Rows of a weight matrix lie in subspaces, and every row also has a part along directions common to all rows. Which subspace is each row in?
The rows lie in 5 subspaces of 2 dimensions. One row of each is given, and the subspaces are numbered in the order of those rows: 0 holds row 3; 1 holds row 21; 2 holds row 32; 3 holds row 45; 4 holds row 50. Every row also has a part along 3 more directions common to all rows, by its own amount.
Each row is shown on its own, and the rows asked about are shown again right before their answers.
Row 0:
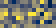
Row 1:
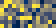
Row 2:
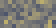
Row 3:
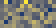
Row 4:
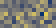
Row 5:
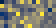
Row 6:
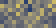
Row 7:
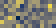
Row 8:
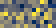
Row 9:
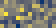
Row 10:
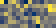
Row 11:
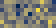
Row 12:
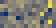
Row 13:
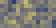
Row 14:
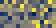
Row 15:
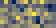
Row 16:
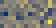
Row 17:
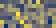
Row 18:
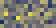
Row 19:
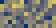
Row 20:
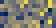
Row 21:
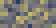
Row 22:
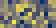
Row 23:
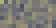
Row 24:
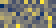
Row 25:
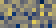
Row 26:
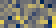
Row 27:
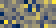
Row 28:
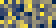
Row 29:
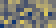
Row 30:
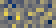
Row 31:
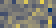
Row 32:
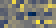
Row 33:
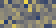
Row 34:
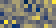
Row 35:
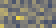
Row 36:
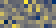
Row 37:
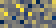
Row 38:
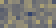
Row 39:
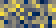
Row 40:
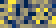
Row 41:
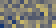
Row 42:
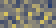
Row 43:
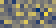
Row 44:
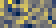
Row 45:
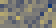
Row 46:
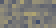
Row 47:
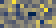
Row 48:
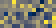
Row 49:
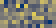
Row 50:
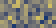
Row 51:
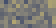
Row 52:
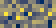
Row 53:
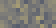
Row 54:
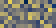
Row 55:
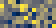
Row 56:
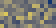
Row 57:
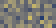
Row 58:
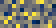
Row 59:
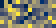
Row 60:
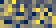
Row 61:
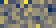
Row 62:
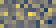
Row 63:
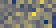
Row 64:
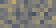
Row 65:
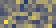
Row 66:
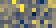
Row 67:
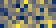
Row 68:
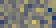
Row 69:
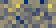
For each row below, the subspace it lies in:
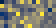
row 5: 3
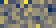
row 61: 2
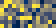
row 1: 4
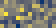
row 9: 4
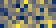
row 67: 4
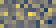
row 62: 0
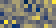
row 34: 1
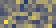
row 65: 1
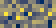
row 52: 2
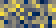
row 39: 1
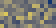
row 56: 4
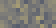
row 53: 4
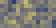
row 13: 0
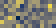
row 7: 1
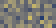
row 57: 4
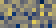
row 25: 2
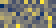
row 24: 3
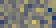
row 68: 3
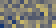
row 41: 0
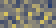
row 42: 4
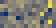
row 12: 3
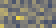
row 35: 4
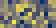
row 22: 0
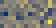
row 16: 3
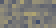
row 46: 2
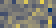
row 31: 3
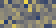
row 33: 1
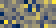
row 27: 1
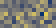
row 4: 0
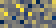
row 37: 3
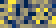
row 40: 0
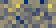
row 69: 1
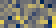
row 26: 3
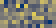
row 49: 4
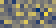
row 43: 0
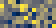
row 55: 1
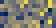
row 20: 3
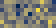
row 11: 0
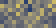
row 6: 3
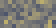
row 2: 1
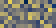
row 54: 4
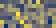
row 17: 3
